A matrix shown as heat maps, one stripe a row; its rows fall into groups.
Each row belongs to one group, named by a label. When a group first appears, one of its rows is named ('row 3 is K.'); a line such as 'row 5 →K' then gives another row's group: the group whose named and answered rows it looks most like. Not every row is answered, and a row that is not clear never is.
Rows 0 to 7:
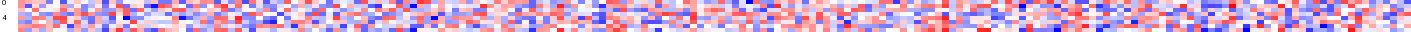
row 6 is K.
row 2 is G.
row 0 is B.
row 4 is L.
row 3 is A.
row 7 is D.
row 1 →D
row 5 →L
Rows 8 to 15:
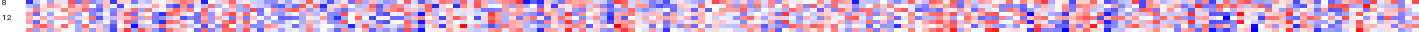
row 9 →L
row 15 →D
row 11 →D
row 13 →D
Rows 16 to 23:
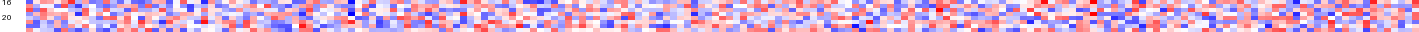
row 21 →D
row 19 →K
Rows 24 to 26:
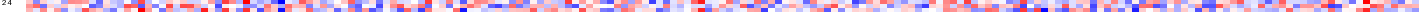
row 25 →G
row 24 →L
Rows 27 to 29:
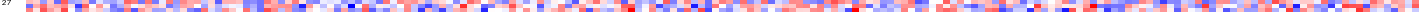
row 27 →G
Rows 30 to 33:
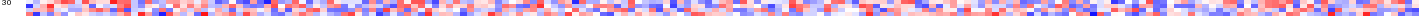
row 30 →G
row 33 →D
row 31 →G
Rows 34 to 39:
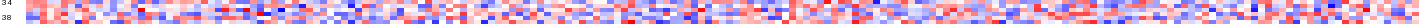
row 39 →K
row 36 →L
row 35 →K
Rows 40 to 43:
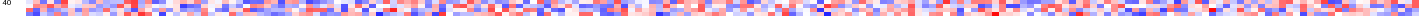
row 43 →D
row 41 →A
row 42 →B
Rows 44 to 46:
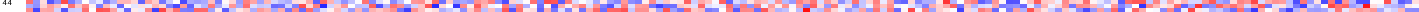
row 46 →B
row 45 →L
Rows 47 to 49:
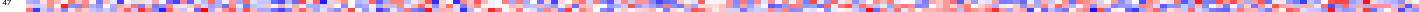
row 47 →L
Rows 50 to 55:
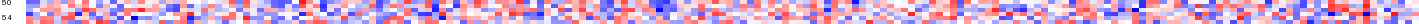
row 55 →B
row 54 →L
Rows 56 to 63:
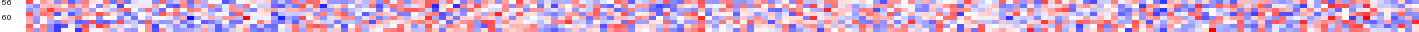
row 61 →A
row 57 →L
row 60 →L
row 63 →B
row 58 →G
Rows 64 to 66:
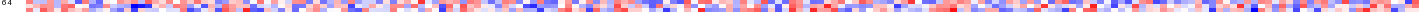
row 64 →G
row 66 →L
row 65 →L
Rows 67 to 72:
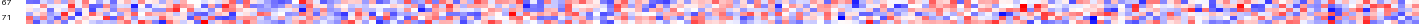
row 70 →A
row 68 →L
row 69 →D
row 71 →B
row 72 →D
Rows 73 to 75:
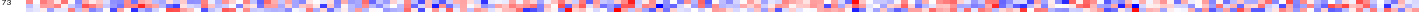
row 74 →K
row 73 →K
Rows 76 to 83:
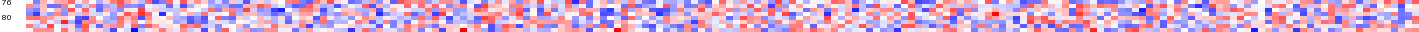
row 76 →G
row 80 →A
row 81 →A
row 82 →G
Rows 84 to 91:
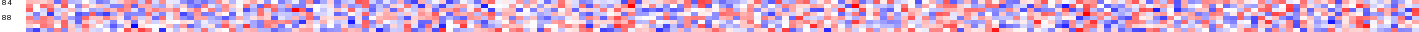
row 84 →A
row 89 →K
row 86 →G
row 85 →K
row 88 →B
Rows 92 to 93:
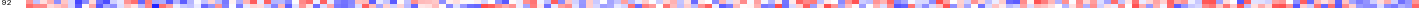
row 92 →A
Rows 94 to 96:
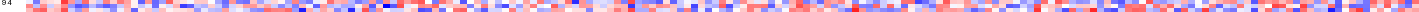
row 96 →K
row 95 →A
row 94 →G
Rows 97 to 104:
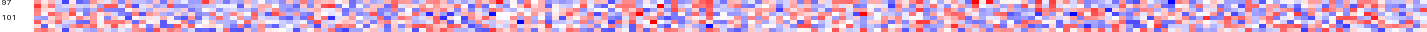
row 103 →G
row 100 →K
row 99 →A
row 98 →B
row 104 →A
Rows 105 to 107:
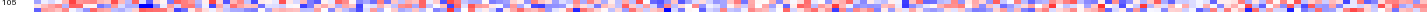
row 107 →K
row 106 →L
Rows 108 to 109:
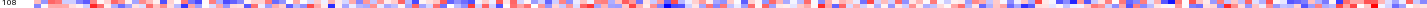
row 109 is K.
